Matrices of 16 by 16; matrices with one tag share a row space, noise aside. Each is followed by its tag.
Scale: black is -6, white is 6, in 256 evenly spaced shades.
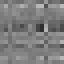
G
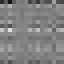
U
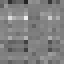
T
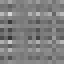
U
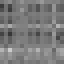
U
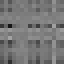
U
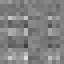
T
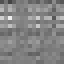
U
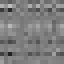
U
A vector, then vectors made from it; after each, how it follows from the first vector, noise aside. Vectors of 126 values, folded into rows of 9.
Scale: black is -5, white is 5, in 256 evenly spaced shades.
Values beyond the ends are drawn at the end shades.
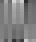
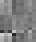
wrapped around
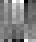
scaled up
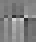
wrapped around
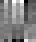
scaled up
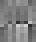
wrapped around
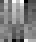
scaled up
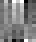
scaled up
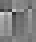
wrapped around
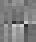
wrapped around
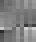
wrapped around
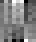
scaled up
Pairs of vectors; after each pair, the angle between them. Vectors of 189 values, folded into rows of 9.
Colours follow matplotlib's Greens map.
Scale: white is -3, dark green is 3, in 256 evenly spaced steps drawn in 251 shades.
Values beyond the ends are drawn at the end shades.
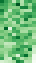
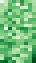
nearly opposite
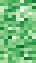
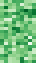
partly opposed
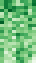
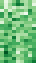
nearly opposite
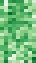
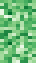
orthogonal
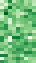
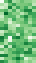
nearly parallel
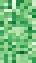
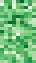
partly aligned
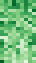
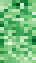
partly aligned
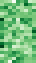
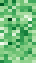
partly opposed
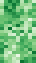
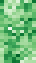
nearly opposite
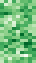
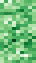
nearly parallel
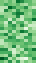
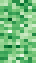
orthogonal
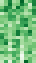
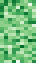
orthogonal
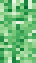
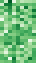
partly aligned
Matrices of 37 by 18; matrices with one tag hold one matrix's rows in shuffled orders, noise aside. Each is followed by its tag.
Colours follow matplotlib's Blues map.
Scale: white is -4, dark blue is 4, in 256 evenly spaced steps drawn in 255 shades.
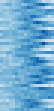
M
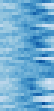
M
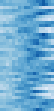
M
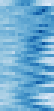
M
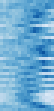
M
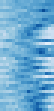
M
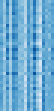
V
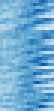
M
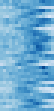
M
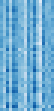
V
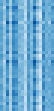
V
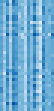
V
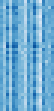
V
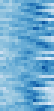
M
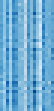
V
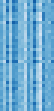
V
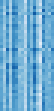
V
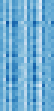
V
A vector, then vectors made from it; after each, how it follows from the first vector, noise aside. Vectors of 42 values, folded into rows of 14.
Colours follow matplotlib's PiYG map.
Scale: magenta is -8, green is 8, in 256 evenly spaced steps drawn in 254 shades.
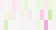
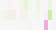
partly zeroed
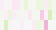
copied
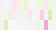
copied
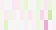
copied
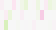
partly zeroed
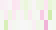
copied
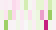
scaled up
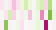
scaled up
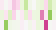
scaled up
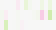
partly zeroed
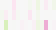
partly zeroed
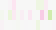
partly zeroed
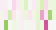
scaled up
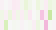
copied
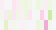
copied
